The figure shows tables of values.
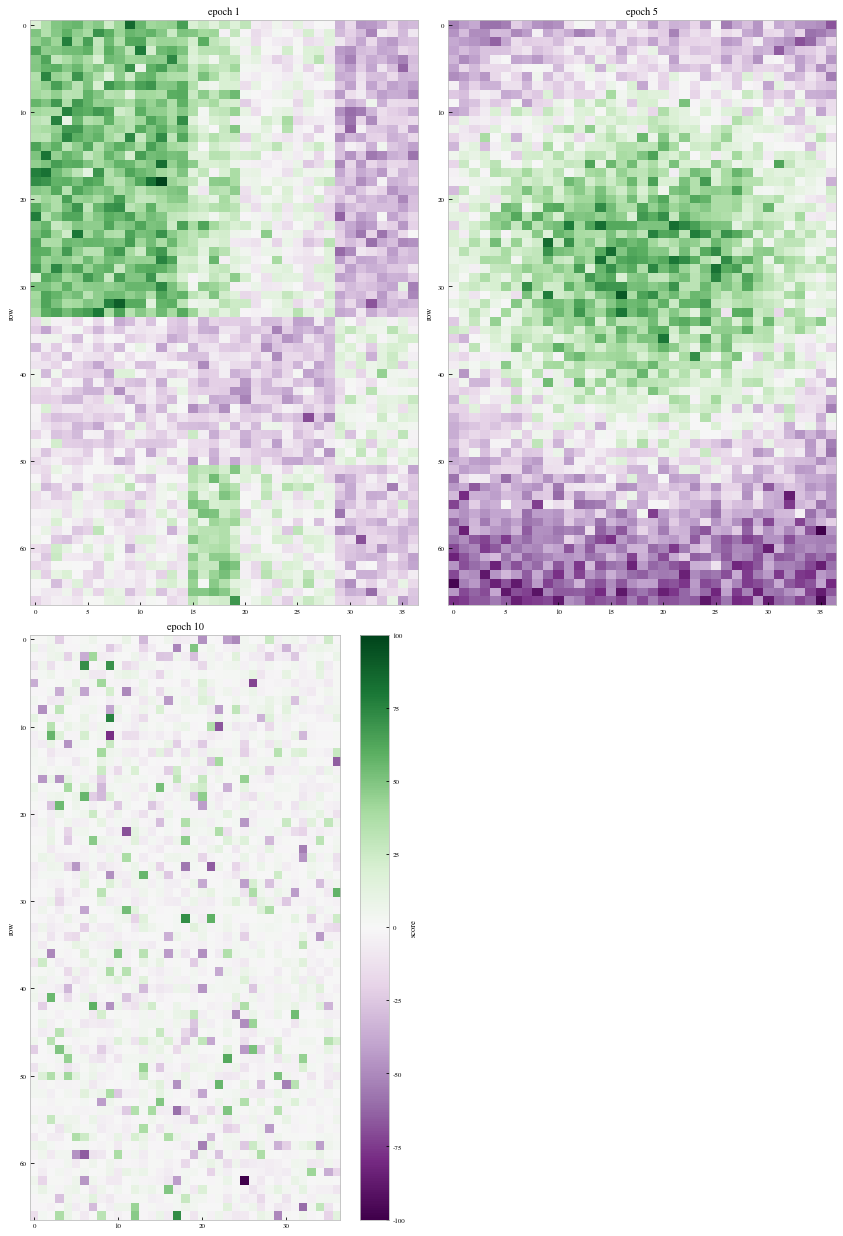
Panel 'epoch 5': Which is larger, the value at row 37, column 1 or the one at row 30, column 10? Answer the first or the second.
the second
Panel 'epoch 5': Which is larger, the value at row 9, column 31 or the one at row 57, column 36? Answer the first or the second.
the first
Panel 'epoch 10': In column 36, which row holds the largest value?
29
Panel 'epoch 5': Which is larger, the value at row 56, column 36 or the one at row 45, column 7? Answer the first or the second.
the second
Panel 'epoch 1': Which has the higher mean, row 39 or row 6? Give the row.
6
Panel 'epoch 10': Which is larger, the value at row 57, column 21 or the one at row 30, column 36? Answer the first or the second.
the second
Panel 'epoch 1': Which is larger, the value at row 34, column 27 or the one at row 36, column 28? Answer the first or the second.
the first
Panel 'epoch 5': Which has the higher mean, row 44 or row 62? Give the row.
44
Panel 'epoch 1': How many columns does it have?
37
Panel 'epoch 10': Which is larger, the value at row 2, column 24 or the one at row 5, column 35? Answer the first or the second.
the first
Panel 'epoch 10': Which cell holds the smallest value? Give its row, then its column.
62, 25
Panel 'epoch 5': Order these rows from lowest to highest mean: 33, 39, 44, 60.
60, 44, 39, 33
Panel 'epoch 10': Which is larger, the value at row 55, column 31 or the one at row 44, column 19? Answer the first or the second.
the first
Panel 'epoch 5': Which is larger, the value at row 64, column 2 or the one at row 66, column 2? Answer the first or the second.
the first
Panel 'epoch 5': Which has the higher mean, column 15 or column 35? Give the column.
15
